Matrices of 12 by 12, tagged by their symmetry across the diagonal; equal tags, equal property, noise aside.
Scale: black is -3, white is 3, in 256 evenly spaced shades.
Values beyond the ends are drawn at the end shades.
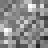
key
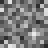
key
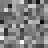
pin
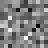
pin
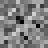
key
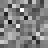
pin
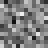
pin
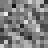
pin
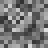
key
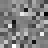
pin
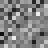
key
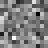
pin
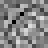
key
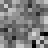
key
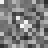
key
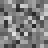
pin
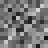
key
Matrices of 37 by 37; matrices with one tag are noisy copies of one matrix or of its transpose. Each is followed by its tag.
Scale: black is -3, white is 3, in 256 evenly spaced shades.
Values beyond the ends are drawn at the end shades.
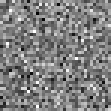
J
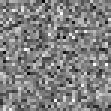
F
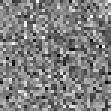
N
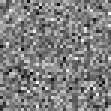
J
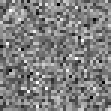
J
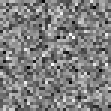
F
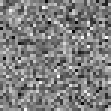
J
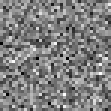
F
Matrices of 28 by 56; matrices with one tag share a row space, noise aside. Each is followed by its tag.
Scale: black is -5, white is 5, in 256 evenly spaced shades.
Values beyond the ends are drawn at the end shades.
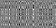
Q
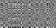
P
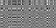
P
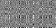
Q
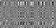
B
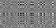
B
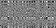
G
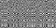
G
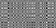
G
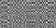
G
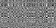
G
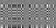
P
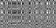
P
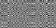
G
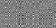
Q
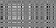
P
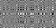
B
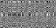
P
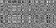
P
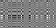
P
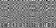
G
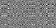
G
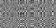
B
